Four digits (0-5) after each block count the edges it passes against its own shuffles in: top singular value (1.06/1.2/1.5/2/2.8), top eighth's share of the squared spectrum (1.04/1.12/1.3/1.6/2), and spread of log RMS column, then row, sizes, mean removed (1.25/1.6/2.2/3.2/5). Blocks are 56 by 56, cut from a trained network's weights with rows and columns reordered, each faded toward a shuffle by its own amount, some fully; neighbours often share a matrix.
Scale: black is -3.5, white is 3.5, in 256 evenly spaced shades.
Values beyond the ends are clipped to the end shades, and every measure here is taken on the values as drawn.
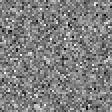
0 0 0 0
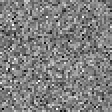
0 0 0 0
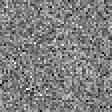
1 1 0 0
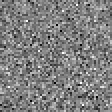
0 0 0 0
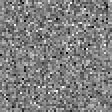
0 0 0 0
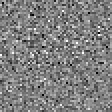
2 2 0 1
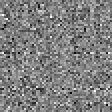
3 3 1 2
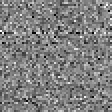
3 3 0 2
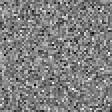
0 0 0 0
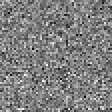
2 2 1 1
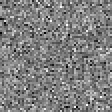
0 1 0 0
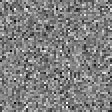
2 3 2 2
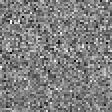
2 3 0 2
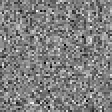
3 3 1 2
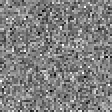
2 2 0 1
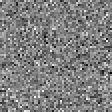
2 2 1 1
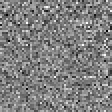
3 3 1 2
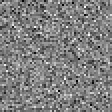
0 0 0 0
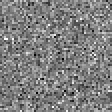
0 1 0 0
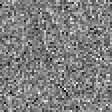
0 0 0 0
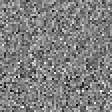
2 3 1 1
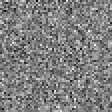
1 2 0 1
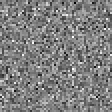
2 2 0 1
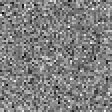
2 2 1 1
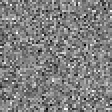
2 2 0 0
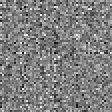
3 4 2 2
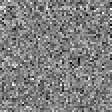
2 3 1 1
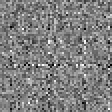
3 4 2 2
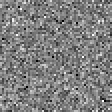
1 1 0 0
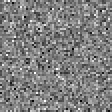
1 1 0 0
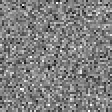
1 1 0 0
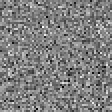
1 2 0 0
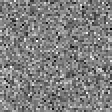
1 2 0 1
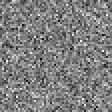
1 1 0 0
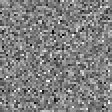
2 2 0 1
